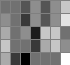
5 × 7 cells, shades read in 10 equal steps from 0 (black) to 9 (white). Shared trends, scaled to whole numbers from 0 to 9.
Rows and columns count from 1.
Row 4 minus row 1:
3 0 1 -3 3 2 -2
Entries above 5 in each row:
1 1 3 3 2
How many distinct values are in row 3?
5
